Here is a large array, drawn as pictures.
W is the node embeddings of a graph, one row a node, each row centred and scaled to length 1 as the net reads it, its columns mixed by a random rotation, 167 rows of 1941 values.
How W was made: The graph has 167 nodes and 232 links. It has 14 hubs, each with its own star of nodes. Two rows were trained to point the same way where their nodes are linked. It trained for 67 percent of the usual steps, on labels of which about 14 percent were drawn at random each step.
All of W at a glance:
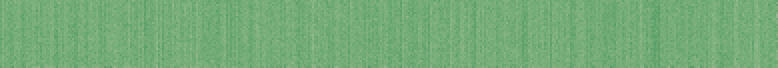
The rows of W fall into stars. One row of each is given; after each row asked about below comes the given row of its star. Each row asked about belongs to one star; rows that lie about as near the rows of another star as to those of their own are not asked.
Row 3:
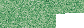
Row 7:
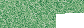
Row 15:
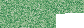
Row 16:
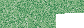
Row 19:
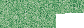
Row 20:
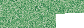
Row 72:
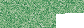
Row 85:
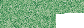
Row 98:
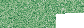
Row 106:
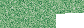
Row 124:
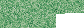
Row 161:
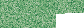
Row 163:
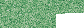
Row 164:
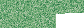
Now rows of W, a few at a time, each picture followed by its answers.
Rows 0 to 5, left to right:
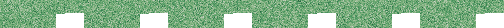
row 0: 124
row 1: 3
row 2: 3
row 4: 20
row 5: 72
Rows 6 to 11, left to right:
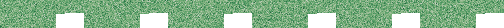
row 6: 163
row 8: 163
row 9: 7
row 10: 98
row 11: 7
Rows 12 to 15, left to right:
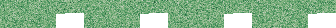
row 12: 20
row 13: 20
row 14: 106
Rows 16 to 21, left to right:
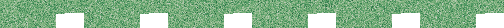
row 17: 98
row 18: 7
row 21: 124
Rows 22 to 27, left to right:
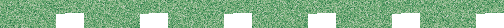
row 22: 15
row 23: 164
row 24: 98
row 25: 163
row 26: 3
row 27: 106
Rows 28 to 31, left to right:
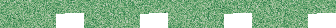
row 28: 72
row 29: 164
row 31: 98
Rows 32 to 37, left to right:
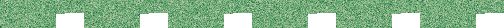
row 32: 163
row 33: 16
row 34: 7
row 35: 72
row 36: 19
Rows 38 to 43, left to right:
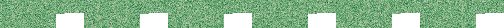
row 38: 85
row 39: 16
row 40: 164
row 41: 98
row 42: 85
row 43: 20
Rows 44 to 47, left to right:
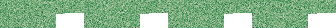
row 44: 85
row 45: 20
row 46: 7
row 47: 3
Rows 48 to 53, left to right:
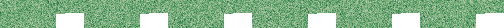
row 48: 7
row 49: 20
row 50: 72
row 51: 7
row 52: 20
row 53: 16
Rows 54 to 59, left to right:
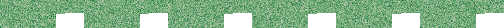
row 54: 163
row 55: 124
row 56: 3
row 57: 3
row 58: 161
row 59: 163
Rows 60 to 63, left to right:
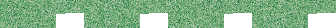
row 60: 106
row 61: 106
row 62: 163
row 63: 7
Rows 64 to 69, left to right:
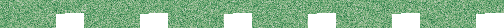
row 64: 124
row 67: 85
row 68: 15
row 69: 163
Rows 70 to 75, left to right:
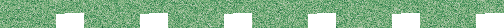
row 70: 3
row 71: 20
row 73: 161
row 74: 15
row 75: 15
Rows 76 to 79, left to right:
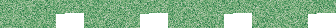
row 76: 16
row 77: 20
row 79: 98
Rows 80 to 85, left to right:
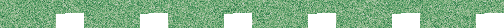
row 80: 7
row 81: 85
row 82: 3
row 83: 163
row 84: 124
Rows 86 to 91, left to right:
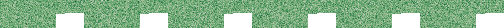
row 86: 161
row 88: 3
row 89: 124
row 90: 106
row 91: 72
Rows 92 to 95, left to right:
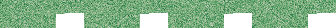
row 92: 85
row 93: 161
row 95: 163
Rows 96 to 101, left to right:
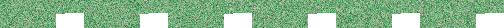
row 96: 20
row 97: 164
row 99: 98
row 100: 124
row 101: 15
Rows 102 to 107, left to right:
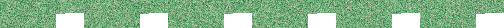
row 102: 7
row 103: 164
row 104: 85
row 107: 20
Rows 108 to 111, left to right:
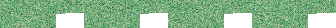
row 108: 15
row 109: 106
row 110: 163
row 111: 16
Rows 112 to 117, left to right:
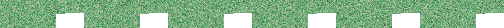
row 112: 16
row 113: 161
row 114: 106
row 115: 106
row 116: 106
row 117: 98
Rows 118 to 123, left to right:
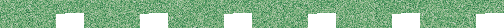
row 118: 16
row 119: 15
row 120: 7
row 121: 161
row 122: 19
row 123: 106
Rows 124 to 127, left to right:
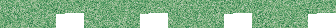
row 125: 16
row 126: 72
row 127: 124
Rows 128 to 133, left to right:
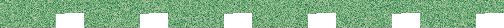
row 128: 15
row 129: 72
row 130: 164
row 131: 16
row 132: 106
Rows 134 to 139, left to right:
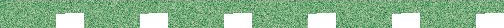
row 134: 20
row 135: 72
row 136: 98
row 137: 85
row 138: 20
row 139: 16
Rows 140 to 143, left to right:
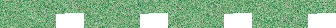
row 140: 16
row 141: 85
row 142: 163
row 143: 106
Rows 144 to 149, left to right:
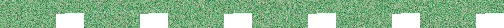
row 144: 15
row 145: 85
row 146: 124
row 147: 163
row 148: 124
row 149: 161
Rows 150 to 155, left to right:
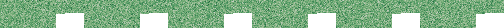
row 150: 98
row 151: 161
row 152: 164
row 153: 106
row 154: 16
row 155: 20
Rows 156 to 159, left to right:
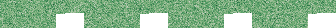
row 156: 106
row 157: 163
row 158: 3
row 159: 85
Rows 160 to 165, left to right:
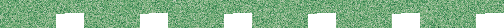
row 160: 98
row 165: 98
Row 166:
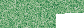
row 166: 164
